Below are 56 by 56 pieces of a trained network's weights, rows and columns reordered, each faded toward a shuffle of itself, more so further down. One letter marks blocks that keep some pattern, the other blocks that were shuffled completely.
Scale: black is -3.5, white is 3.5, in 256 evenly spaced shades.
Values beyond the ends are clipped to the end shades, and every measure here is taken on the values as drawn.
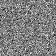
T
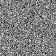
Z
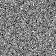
T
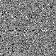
Z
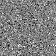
Z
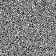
T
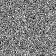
T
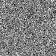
T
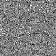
Z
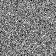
T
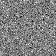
T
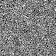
T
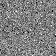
T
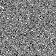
T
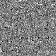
Z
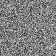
T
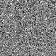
Z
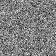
T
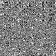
Z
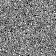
T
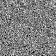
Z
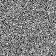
T
